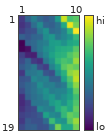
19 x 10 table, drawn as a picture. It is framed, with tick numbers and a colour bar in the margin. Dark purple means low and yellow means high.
Values rise toward the right. The bottom left is the smoothest part. Streaks slant down to the right. Values change most from cell to cell in the top right.
